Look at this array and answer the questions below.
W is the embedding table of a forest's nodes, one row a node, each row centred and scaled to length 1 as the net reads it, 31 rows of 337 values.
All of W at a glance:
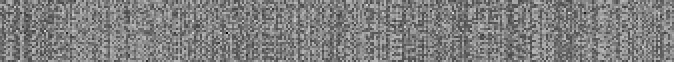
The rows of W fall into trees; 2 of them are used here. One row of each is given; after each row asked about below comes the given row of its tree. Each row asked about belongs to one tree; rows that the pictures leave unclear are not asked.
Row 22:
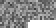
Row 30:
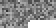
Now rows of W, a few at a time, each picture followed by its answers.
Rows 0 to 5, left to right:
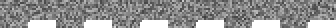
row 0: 22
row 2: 30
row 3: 30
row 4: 22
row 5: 22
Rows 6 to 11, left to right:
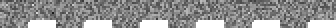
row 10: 30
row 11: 22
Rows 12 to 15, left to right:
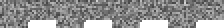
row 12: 30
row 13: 30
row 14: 22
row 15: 30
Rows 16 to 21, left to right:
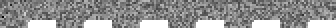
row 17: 22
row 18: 22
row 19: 22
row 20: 30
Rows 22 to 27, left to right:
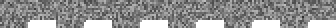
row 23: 30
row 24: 22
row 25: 22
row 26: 22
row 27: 30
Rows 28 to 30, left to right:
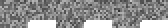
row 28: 22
